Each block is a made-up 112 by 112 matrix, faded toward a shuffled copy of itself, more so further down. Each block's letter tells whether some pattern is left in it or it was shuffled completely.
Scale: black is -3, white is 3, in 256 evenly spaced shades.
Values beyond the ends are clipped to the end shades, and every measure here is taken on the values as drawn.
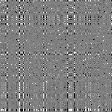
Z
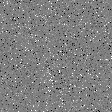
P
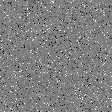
P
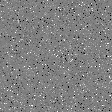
P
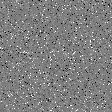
P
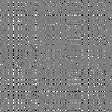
Z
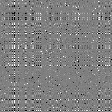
Z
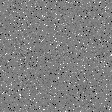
P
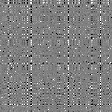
Z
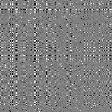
Z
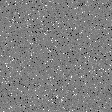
P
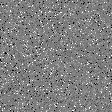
P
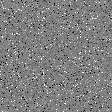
P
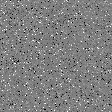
P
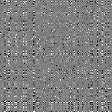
Z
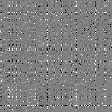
Z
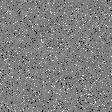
P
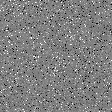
P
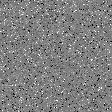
P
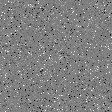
P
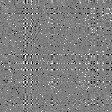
Z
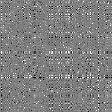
Z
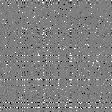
Z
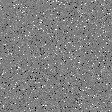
P
